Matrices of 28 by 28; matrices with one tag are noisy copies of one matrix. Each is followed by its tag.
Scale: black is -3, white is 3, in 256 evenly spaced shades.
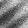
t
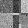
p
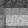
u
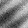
t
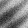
t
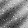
t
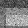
u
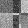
p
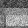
u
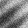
t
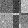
p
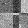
p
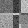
p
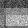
u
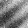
t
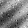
t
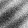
t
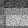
u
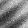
t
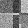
p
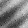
t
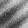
t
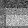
u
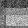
u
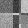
p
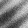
t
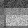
u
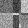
p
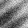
t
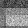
u
